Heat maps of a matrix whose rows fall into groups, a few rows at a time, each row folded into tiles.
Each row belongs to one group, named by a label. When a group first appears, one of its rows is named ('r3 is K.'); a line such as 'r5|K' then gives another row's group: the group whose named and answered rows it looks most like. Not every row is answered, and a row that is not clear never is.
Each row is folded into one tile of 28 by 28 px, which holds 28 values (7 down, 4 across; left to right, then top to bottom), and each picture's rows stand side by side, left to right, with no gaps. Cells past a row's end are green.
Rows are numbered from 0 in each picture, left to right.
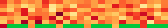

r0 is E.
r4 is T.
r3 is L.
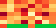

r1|T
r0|E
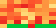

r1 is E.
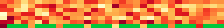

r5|T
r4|T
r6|T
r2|L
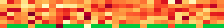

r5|E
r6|L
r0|L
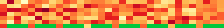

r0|L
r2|L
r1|L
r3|T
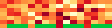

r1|T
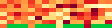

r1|L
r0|T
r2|T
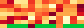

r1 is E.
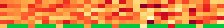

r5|T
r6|E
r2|T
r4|L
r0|T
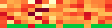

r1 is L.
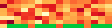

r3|T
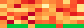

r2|E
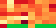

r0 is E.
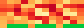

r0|E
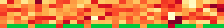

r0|L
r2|E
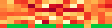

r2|L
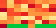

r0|E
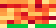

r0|T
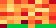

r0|E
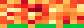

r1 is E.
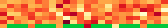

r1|L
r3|E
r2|T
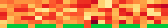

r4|T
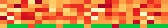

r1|L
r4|E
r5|T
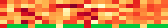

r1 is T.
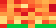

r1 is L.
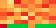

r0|E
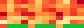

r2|E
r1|E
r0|E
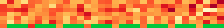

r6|L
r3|E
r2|L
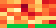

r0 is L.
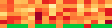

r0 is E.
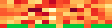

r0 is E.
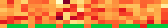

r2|L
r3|L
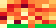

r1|L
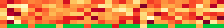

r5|T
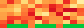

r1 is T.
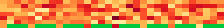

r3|L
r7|T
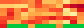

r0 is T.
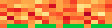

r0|L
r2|L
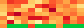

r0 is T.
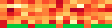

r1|E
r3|L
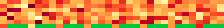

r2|E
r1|T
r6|T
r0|L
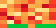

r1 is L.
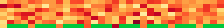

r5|T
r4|E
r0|T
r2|E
